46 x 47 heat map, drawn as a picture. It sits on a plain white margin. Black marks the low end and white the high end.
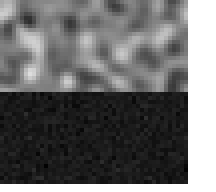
The table splits into 2 rows of 1 panel. Panel 1,1: middling, blotchy, strong in contrast. Panel 2,1: very low, fine-grained, faint in contrast.
